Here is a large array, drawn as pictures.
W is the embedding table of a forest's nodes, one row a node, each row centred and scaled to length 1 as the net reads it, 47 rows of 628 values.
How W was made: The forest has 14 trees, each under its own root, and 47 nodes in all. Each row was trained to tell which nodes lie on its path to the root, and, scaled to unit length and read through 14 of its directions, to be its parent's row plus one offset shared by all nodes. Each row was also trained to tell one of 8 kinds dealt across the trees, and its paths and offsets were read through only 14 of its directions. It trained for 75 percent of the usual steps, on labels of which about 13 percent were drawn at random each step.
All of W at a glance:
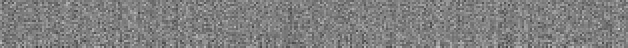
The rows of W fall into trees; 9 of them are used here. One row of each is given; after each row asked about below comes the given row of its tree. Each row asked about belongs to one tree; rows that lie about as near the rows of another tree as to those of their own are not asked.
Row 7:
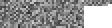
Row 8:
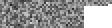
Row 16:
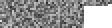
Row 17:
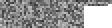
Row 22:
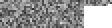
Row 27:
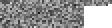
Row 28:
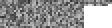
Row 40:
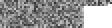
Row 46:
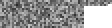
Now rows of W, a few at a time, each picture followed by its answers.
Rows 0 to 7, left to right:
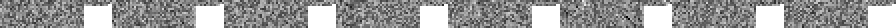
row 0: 28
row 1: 40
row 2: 7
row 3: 8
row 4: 17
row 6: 40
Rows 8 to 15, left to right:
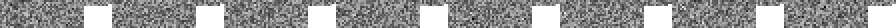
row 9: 27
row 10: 46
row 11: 22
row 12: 27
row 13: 16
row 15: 7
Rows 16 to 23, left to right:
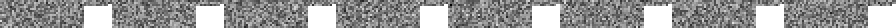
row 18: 8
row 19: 16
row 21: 27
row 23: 27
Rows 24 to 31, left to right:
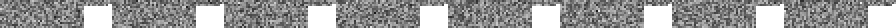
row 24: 8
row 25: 28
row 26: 22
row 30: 17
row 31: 28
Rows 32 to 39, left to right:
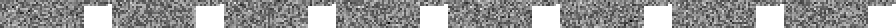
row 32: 7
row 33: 40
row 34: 46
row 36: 7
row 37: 40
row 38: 8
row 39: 27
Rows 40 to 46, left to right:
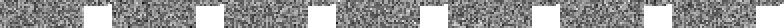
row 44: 28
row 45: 22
